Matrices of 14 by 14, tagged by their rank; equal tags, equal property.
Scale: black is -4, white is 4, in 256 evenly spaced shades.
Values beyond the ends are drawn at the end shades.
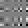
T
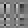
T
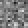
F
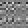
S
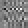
S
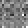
F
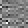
S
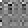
S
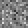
F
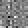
F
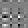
T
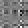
S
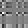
T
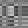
T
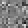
F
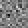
F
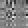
S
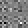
F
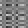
T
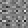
S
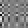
T
